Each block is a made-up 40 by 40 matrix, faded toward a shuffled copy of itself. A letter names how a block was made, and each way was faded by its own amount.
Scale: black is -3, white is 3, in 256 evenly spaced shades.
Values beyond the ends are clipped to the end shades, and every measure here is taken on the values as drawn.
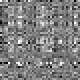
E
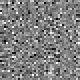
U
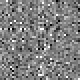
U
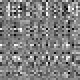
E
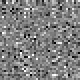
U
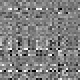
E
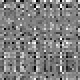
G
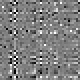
G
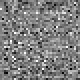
U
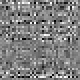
E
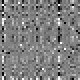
G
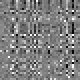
G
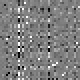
G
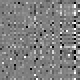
G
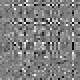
G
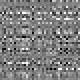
E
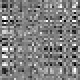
G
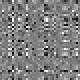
G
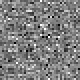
U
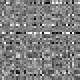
E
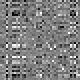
G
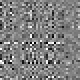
E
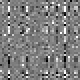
G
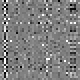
G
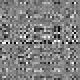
E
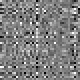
E
